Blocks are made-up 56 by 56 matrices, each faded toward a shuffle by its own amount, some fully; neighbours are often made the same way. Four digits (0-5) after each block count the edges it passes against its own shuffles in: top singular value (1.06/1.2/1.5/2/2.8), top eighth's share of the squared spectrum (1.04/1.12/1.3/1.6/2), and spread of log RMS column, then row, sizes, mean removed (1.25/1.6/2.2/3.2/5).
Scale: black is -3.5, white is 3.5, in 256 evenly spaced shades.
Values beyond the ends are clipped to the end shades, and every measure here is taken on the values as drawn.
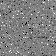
2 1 0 0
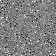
2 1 0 0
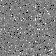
2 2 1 0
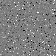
0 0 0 0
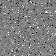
2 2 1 0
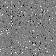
2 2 0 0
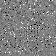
2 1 0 0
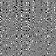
4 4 3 2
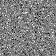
1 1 0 0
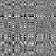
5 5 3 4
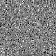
3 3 1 1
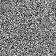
0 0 0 0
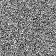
0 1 0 0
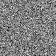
0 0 0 0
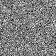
1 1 0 0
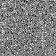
0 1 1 0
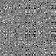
4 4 2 2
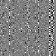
4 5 3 1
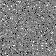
1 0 0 0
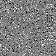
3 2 0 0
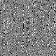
3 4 2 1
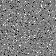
0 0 0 0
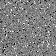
0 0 0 0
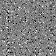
3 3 1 0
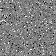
0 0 0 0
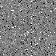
2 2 1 0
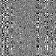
4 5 3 2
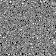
1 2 0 2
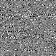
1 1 0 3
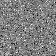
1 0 0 1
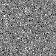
1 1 0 2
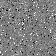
0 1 0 0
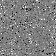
1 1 1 1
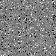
1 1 1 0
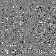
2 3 2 2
